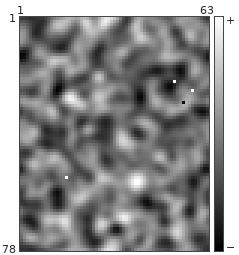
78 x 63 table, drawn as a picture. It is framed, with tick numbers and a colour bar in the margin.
Slope: none. Grain: blotchy. Lone odd cells: 4, 3 higher and 1 lower than their neighbours. Odd rows or columns: none. Histogram: bell-shaped.
